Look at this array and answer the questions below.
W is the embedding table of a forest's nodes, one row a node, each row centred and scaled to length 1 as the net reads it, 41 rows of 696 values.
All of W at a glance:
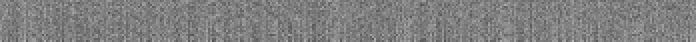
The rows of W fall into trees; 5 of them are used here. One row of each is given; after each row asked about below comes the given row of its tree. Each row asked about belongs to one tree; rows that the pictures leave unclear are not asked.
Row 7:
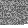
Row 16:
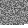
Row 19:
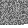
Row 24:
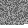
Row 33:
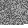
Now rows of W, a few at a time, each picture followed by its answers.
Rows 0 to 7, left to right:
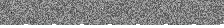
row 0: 33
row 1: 16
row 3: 19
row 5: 24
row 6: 19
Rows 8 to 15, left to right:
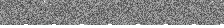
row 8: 33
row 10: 24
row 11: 16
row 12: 24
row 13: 7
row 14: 24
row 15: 16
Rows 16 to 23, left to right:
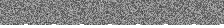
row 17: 19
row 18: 33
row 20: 33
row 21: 7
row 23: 33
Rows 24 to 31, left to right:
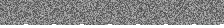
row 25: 33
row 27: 19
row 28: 33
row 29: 24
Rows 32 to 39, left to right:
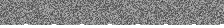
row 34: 7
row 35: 7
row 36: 33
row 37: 24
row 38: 24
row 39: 24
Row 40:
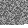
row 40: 24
